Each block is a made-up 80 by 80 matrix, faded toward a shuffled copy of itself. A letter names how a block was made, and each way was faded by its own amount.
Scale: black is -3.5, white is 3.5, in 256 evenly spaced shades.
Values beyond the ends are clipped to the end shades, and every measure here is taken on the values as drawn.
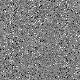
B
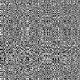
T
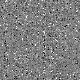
B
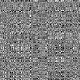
T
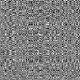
T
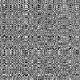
T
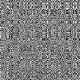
T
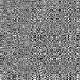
T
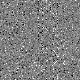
B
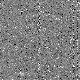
B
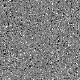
B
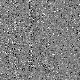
B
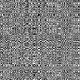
T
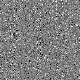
B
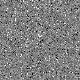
B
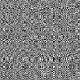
T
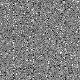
B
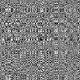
T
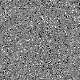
B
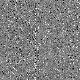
B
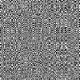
T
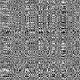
T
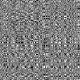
T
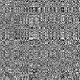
T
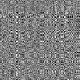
T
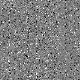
B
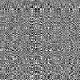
T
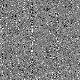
B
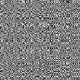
T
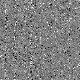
B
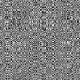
T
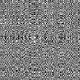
T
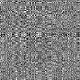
T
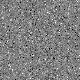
B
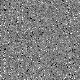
B
